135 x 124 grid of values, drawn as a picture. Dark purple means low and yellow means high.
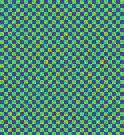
Histogram: two levels. Average level on the scale: 50%. Odd rows or columns: none. Grain: checkered.
